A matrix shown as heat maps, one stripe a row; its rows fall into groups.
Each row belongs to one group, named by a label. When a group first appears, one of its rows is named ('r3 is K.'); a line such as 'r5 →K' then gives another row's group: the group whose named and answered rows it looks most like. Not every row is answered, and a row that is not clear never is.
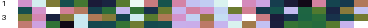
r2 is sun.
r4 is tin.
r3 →tin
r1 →tin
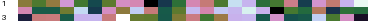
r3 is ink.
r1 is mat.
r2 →tin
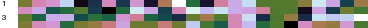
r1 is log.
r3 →mat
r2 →tin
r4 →ink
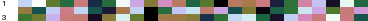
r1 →ink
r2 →sun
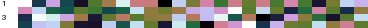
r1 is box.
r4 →log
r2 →tin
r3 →sun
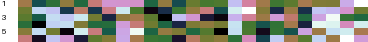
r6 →mat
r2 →ink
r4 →mat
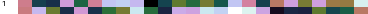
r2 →tin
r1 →mat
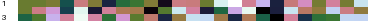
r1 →tin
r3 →sun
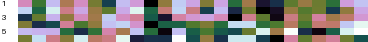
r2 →sun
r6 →ink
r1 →sun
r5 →box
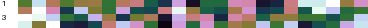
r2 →ink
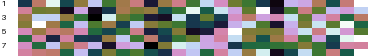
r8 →tin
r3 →log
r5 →log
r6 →mat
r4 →ink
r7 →sun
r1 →sun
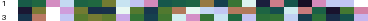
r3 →sun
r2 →sun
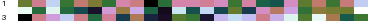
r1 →sun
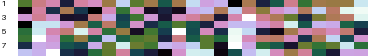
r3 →box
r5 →ink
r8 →box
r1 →sun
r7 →ink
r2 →mat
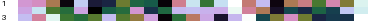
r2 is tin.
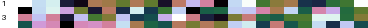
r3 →ink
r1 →box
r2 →log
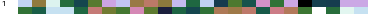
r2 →mat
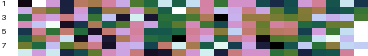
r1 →ink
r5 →mat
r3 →log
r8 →box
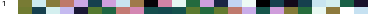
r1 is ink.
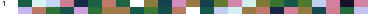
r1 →log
